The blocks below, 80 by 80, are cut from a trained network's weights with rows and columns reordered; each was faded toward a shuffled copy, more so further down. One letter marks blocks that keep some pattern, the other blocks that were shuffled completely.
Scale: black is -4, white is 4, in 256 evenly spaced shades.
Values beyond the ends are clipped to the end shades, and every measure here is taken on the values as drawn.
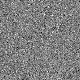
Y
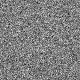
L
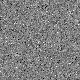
L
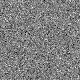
L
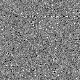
Y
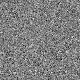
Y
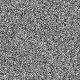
Y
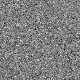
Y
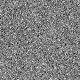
L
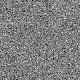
L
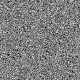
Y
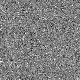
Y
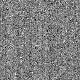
Y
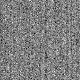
Y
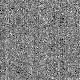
Y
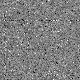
Y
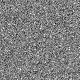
L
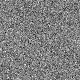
L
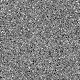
L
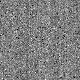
Y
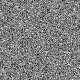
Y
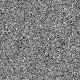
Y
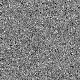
L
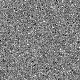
L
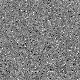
Y
